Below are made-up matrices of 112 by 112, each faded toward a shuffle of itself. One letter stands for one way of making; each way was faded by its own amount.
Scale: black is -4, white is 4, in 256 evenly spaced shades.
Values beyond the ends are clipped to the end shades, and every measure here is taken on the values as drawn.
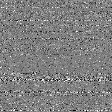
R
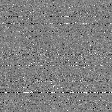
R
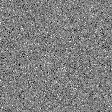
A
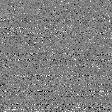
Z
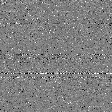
Z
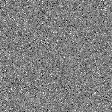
A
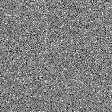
A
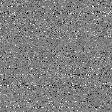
Z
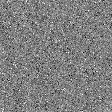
A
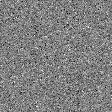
A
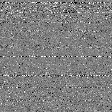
R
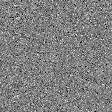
A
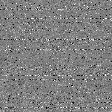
Z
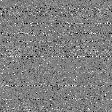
Z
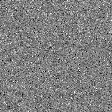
A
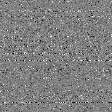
Z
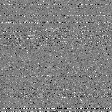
R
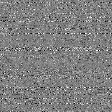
R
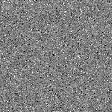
A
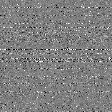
R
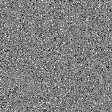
A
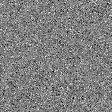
A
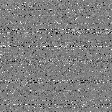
Z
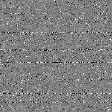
Z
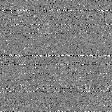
R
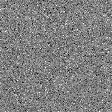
A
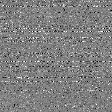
R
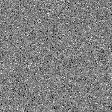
A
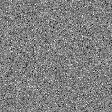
A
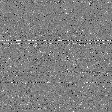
Z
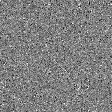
A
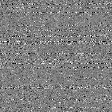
R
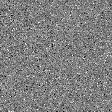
A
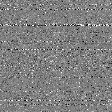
R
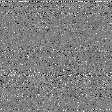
Z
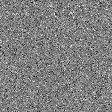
A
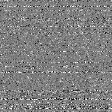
R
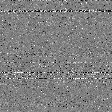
R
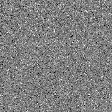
A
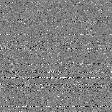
R
